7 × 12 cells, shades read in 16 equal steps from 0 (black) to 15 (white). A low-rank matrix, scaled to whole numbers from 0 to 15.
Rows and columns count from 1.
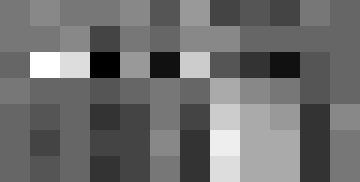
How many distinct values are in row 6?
7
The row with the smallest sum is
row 3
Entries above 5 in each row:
8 11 6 10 7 7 7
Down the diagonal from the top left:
7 7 13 5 4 8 3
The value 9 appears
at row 1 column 7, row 3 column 5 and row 5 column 10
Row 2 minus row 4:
0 1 2 -1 1 -1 2 -2 -2 -1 1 0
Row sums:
77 79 76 79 77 79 77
